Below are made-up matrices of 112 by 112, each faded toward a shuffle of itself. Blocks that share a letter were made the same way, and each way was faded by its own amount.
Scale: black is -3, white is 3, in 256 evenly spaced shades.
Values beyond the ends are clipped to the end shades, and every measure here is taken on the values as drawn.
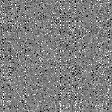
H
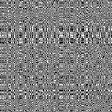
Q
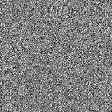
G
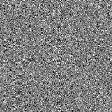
G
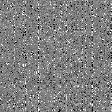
H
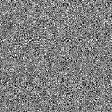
G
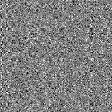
G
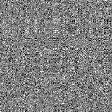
G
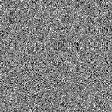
G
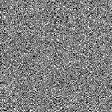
G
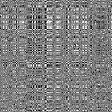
Q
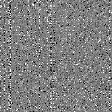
H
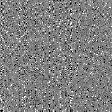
H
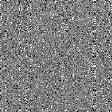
H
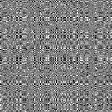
Q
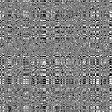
Q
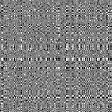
Q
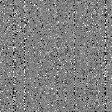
H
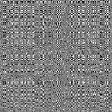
Q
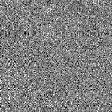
G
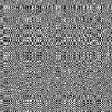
Q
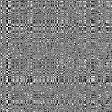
Q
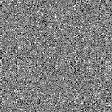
G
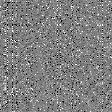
H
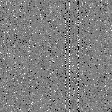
H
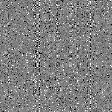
H
